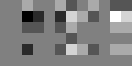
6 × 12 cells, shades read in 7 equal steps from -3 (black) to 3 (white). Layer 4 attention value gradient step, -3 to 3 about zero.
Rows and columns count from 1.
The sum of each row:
0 0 0 -1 1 0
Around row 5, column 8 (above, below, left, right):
0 0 2 -1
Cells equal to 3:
1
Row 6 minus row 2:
0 0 3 2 0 2 -2 -1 1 0 -3 -2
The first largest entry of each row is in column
3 11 7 1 7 1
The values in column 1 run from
0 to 0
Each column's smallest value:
0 0 -3 -2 0 -2 -1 0 -1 0 -1 -1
